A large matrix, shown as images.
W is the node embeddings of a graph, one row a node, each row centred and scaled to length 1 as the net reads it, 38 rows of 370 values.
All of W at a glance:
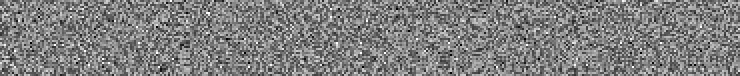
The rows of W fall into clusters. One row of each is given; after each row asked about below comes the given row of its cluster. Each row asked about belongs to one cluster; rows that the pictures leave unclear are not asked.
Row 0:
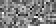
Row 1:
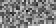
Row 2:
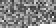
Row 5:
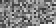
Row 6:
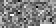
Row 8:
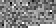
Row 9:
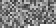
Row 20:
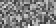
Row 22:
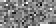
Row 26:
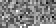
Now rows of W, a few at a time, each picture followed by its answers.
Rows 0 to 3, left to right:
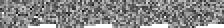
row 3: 22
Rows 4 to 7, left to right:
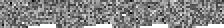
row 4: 8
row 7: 9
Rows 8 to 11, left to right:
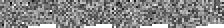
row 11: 26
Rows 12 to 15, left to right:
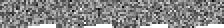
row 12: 1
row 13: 5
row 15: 22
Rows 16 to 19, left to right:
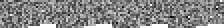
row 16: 6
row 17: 1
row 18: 0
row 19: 26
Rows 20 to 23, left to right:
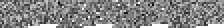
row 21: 6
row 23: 6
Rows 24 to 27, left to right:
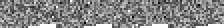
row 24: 2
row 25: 5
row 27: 5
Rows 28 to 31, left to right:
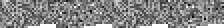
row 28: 9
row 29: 20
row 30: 9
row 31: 26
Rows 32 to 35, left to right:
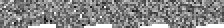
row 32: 20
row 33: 26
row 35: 2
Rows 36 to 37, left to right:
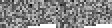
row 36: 5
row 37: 6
